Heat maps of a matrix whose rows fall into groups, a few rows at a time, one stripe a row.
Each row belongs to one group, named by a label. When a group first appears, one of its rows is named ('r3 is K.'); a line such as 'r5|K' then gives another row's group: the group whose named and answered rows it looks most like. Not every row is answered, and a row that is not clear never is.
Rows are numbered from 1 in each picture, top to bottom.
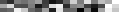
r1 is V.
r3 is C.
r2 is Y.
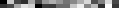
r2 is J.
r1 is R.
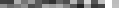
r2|C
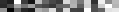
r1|V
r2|V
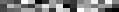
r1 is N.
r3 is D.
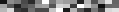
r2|D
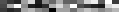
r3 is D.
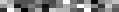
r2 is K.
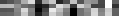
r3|N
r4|N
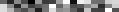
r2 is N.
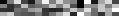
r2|N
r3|V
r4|K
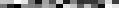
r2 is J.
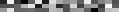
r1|R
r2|J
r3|Y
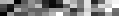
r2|V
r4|R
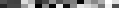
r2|D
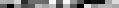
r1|Y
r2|V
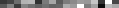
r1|J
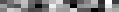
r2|N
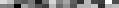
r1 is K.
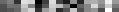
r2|N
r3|J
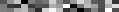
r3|C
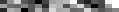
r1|Y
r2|Y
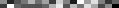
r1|D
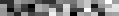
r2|V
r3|V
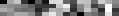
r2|K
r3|K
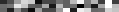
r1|J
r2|C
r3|V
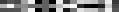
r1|D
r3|D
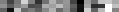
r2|C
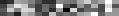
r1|V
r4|N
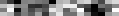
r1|D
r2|Y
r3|Y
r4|Y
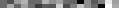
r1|C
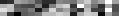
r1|V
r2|K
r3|K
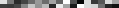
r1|K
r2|D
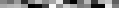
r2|Y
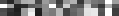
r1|J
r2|K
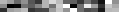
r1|C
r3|Y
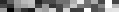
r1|J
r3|V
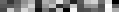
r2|J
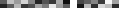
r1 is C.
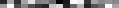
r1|J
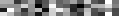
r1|K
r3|R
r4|K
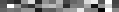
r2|R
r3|J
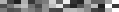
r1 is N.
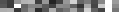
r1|J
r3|K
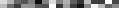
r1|K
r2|N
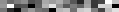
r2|R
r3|D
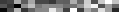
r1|V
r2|D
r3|R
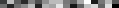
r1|R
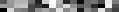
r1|C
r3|R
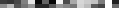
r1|D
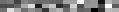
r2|J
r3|Y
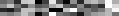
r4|N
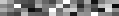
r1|K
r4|N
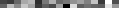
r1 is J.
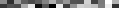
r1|V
